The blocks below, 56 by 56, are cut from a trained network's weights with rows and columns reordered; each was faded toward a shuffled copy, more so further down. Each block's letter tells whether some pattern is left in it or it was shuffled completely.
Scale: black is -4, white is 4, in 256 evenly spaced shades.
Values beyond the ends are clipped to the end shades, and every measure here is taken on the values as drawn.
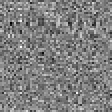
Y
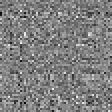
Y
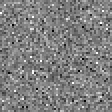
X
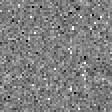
X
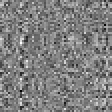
Y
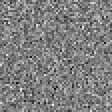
X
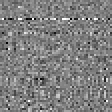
Y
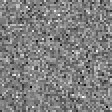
X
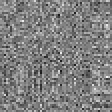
Y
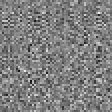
Y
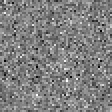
X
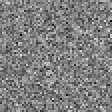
X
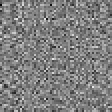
Y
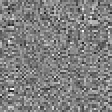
Y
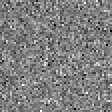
X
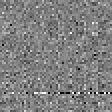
Y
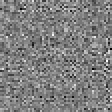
Y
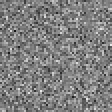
X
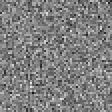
X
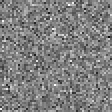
X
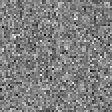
X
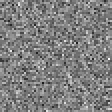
X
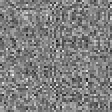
Y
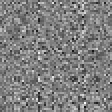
Y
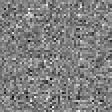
Y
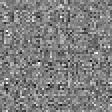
Y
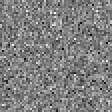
X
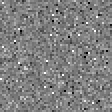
X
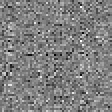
Y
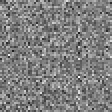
Y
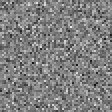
X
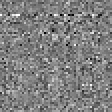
Y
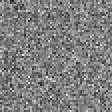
X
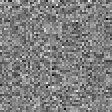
Y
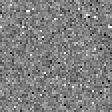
X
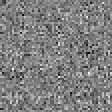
Y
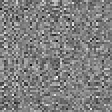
Y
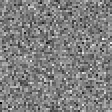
X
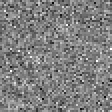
X
